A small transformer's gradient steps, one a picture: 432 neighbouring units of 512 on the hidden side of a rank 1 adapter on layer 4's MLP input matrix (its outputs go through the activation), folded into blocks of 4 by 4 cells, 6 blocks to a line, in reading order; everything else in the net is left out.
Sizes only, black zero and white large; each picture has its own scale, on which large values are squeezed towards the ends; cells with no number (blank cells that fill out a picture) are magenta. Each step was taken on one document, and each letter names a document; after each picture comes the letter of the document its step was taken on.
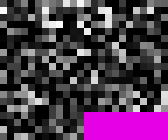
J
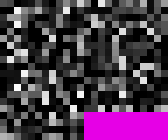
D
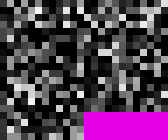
D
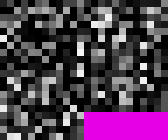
D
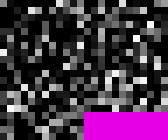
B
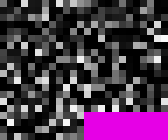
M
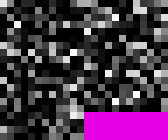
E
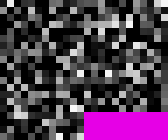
E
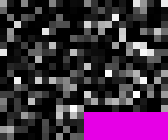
E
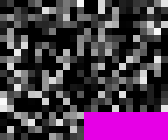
D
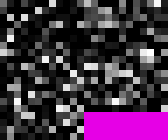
E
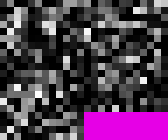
D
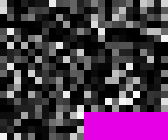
M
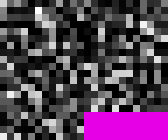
M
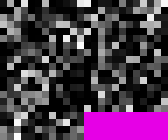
D
